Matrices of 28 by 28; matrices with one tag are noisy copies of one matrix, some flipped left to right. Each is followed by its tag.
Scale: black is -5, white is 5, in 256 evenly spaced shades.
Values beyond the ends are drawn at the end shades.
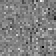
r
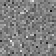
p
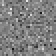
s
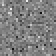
s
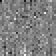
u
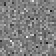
p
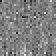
u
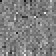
u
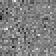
r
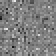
r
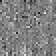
u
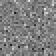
s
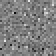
s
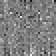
u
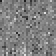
u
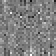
u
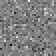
s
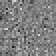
r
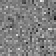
r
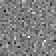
p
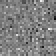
r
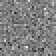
s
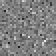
p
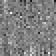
u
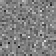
p
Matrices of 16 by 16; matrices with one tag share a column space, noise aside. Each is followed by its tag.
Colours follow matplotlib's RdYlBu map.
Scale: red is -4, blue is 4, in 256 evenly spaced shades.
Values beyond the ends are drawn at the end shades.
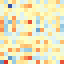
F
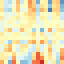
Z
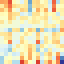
Z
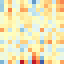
Z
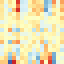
Z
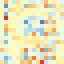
F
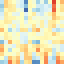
Z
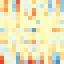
Z
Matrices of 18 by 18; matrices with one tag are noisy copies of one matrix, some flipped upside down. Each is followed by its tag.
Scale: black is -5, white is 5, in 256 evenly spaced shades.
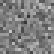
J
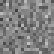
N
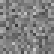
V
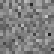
N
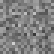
V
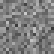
V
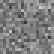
J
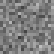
J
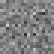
V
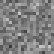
J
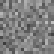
N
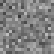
J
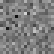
V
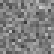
J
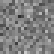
N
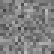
N
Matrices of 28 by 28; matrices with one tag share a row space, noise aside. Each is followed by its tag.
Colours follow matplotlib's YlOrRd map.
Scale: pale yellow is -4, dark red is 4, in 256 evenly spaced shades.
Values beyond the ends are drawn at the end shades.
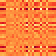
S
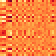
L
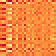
L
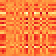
S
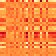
S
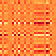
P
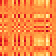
P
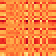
S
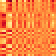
L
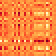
P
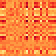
S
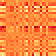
S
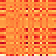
S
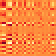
L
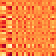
L
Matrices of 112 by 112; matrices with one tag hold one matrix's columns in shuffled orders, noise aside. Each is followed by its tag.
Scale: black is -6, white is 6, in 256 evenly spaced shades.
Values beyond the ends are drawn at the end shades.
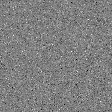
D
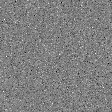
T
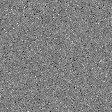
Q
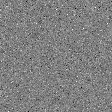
Q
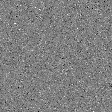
Q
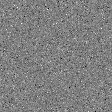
Q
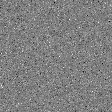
T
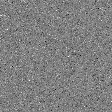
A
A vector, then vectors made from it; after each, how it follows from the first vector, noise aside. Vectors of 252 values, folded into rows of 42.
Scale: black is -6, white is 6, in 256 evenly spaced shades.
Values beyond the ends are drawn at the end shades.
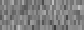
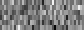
scaled up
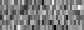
scaled up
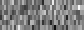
scaled up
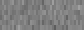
shrunk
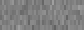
shrunk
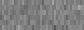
shrunk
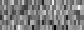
scaled up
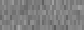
shrunk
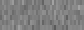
shrunk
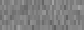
shrunk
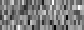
scaled up
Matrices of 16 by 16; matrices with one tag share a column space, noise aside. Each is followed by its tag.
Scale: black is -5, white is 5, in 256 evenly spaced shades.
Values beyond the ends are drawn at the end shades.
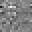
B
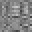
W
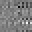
B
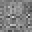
W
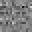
B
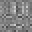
W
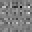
B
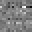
B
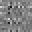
B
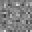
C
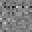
B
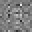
C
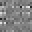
B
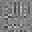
W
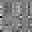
W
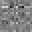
B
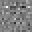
B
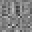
W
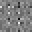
B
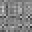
W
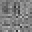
W
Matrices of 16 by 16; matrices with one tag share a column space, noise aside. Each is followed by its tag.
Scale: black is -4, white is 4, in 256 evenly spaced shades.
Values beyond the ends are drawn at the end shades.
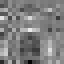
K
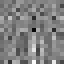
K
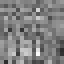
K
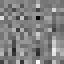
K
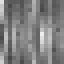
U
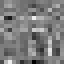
K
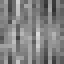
U
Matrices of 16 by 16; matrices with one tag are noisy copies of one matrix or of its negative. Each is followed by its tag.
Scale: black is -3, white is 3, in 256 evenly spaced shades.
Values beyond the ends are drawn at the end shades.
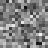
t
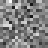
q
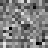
t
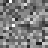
t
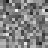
t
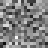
q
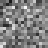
q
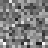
t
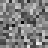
t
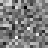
q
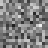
t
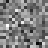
t
